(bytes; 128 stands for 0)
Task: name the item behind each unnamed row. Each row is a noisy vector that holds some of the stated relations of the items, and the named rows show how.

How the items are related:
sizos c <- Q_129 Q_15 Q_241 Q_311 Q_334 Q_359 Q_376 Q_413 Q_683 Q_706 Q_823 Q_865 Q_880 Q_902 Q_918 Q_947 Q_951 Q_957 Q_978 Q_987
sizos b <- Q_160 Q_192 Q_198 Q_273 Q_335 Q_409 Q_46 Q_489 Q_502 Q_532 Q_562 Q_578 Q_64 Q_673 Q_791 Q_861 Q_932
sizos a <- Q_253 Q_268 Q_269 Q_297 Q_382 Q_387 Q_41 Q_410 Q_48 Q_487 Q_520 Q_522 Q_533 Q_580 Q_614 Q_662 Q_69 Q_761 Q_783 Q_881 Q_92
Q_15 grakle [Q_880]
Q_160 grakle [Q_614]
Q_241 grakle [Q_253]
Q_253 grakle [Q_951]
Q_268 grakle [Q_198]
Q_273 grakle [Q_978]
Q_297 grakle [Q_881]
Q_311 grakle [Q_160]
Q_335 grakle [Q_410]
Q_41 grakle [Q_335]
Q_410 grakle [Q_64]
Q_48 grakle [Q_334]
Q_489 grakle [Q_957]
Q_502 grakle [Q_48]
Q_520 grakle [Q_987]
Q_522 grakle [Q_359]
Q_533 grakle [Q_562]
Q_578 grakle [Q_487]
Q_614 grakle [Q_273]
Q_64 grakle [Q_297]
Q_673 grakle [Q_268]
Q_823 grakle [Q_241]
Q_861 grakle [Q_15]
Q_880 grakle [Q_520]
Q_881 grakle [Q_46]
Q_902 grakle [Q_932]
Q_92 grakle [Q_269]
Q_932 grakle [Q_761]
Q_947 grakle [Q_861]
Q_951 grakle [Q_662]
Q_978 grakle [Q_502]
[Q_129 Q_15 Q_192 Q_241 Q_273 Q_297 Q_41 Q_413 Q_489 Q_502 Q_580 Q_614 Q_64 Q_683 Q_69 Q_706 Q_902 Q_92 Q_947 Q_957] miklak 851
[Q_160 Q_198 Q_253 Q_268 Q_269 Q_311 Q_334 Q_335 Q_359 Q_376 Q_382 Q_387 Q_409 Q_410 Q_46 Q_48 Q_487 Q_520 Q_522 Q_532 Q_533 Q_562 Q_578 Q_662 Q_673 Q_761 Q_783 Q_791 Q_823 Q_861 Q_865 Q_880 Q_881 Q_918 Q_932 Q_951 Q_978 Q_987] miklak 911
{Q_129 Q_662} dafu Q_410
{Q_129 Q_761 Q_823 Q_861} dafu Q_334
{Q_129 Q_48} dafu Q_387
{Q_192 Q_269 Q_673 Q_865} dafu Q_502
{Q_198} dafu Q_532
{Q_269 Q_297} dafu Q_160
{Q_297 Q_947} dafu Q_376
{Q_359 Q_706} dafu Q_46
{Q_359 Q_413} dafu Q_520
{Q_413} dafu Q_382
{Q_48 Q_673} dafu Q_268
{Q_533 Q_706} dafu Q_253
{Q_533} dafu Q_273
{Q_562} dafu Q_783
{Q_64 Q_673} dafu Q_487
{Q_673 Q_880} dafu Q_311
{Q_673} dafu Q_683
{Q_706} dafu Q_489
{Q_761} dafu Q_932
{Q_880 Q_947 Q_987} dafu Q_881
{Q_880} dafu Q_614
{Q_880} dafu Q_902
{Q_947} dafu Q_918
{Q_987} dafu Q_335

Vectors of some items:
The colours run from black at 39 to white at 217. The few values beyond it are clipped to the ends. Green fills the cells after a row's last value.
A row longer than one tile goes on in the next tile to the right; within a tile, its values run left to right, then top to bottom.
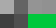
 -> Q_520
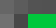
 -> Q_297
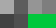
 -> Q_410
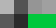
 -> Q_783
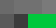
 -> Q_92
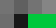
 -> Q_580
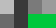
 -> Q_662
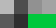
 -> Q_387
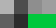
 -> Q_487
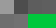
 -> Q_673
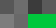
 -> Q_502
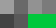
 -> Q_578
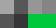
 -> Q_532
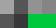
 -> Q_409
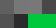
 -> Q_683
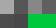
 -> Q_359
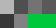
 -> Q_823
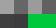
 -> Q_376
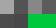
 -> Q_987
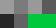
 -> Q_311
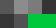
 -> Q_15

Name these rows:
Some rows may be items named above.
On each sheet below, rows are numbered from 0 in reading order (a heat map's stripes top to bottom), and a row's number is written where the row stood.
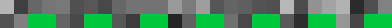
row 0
Q_861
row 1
Q_129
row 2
Q_41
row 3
Q_951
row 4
Q_297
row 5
Q_387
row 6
Q_269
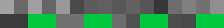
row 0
Q_918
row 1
Q_673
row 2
Q_64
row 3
Q_614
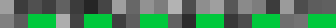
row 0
Q_865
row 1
Q_192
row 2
Q_932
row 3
Q_487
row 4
Q_902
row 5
Q_673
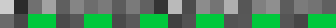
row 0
Q_761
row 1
Q_273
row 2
Q_947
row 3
Q_334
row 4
Q_533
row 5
Q_489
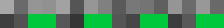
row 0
Q_253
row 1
Q_46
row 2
Q_489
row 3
Q_335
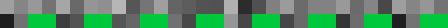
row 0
Q_978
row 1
Q_253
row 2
Q_48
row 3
Q_297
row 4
Q_269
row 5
Q_160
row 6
Q_880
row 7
Q_978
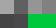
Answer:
Q_881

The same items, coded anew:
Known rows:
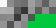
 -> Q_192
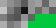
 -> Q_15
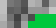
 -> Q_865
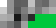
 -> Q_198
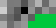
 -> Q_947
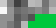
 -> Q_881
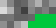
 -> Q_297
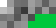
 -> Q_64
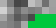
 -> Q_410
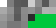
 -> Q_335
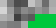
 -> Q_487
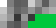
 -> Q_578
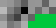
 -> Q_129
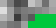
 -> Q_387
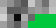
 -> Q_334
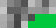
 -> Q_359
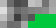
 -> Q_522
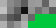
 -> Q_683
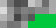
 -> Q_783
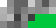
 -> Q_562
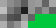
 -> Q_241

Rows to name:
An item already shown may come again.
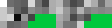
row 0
Q_160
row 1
Q_520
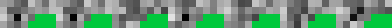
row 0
Q_334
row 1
Q_334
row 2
Q_41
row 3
Q_48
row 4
Q_410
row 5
Q_823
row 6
Q_614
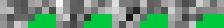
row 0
Q_41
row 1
Q_861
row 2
Q_273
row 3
Q_520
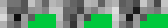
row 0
Q_978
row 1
Q_823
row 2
Q_311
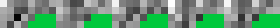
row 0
Q_502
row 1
Q_410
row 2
Q_489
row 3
Q_46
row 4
Q_932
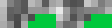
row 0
Q_880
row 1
Q_533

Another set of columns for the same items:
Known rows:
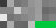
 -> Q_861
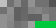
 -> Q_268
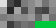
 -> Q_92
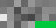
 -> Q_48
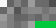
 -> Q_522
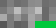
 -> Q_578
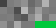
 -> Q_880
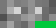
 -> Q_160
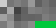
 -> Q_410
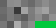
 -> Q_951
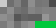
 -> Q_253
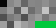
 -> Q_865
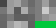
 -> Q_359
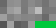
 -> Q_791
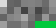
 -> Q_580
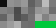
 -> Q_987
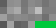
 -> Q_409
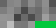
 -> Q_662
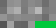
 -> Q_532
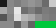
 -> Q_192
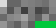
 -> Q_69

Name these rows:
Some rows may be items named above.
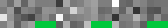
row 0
Q_48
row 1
Q_861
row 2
Q_614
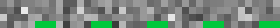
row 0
Q_823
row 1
Q_947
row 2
Q_335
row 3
Q_48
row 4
Q_273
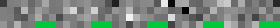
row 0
Q_880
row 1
Q_160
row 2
Q_502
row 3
Q_334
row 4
Q_881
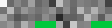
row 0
Q_533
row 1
Q_311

